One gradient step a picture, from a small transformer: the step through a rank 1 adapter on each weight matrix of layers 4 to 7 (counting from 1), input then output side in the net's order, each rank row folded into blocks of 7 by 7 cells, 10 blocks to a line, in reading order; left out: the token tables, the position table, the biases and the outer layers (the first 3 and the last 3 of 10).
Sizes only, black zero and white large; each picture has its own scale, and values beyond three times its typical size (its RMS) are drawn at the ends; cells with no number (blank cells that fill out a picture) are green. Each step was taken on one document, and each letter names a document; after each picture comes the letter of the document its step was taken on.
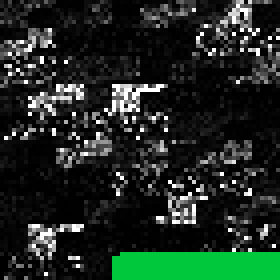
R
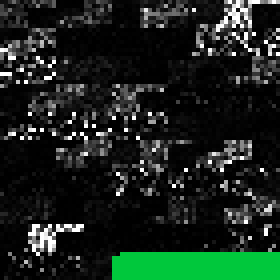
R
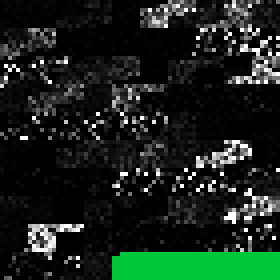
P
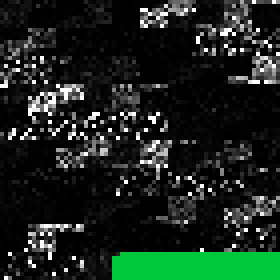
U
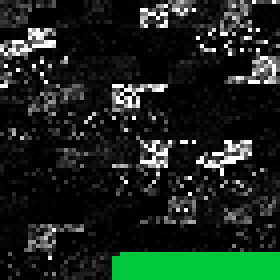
U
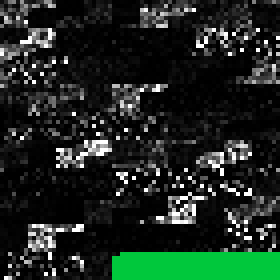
R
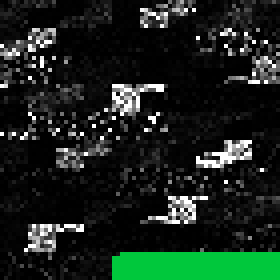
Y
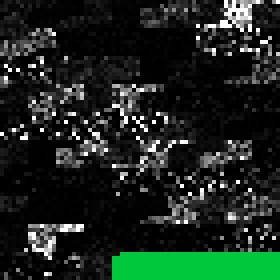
P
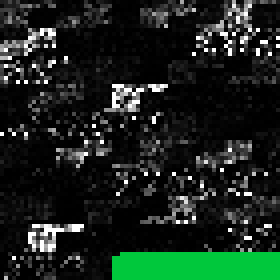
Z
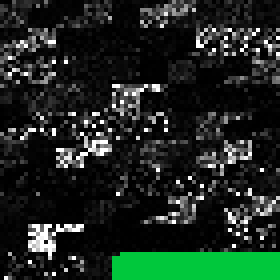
R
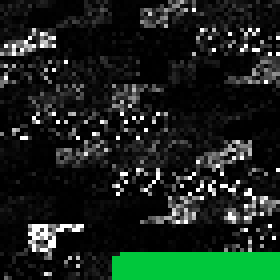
P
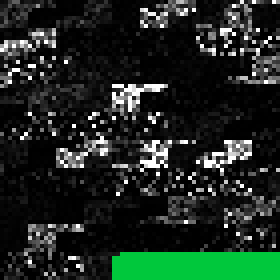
U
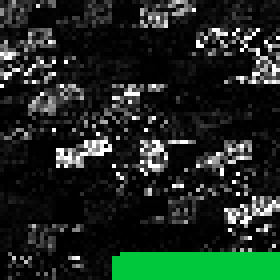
R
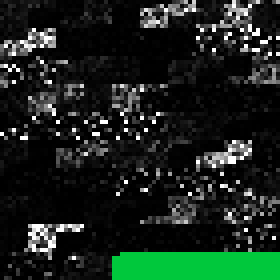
P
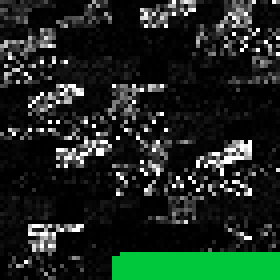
R
